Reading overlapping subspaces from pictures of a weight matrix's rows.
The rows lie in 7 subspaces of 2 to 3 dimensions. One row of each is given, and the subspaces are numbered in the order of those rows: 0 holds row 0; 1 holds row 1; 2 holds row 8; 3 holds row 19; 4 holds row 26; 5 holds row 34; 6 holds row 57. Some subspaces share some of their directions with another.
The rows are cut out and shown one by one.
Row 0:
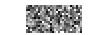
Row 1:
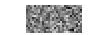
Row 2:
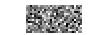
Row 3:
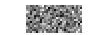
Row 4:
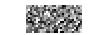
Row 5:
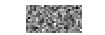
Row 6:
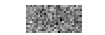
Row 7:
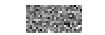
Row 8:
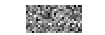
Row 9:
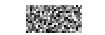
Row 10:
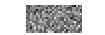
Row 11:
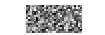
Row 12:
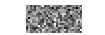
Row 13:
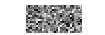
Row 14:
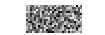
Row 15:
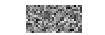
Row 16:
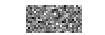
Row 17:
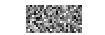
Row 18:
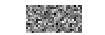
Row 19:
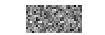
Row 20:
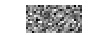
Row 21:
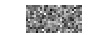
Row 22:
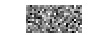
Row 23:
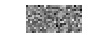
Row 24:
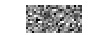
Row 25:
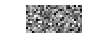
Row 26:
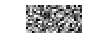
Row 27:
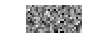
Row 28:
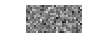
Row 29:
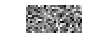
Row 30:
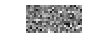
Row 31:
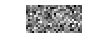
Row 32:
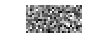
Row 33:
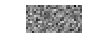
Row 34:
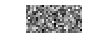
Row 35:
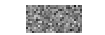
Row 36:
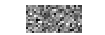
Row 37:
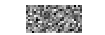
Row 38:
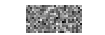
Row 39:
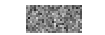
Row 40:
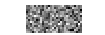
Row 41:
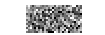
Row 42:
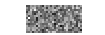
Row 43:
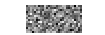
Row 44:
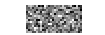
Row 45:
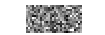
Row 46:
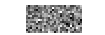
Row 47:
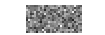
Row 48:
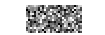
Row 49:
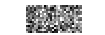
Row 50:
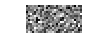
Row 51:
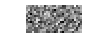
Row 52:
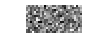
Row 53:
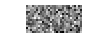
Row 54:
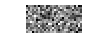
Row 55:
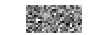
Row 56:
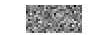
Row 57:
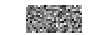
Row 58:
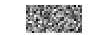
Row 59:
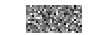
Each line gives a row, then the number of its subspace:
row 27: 0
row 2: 3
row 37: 5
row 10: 4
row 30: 6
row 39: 5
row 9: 4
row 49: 2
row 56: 2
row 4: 0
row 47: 2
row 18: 1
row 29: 6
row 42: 5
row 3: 1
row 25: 0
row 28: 1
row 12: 5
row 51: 0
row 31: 2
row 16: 1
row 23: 6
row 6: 2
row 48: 2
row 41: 4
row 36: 6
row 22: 3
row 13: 4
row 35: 0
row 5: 5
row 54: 2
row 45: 1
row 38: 1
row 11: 5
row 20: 5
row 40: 1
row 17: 3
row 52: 3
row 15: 1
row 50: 4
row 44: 5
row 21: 2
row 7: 6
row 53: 0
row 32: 4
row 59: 3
